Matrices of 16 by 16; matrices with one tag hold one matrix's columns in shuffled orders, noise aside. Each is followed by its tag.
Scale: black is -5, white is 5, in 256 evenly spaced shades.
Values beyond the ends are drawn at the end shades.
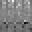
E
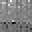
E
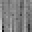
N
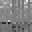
E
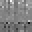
E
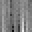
N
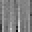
N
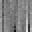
N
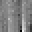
N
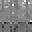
E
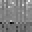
E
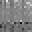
E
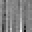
N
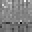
E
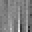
N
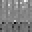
E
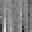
N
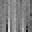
N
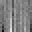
N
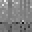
E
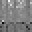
E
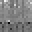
E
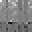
E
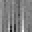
N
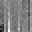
N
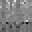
E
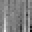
N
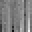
N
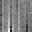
N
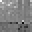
E
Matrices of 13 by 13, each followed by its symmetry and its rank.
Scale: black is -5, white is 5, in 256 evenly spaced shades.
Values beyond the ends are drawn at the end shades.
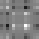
symmetric, rank one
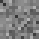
symmetric, full rank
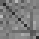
symmetric, full rank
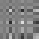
symmetric, rank one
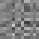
neither, rank two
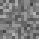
symmetric, full rank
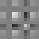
symmetric, rank one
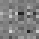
neither, rank two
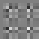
symmetric, rank one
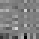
neither, rank two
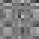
neither, rank two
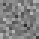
symmetric, full rank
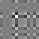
symmetric, rank one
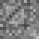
symmetric, full rank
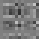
neither, rank two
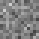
symmetric, full rank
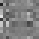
neither, rank two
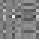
neither, rank two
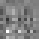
neither, rank two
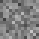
symmetric, full rank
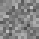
symmetric, full rank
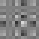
symmetric, rank one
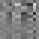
neither, rank two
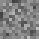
symmetric, full rank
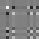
symmetric, rank one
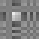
symmetric, rank one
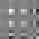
symmetric, rank one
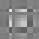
symmetric, rank one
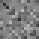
symmetric, full rank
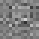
neither, rank two
